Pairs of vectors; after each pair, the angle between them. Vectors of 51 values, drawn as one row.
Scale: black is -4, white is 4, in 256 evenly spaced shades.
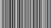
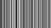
nearly opposite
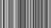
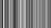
nearly opposite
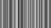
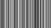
partly opposed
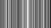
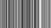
partly opposed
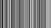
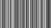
partly opposed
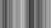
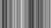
nearly parallel
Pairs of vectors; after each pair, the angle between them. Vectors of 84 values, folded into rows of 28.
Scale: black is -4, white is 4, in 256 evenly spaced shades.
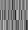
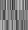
partly aligned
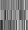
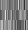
nearly opposite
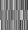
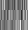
partly opposed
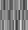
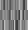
nearly parallel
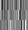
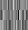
partly opposed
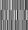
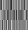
nearly opposite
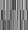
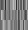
nearly opposite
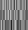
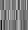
partly opposed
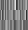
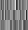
nearly parallel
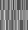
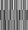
nearly opposite
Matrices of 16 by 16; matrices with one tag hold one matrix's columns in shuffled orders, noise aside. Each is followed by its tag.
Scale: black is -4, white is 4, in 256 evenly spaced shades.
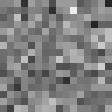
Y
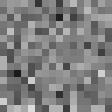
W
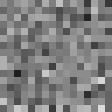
W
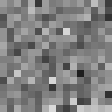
W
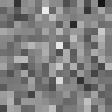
Y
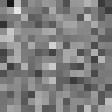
Y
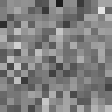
Y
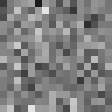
Y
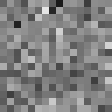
Y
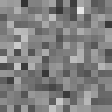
Y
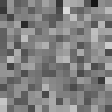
Y
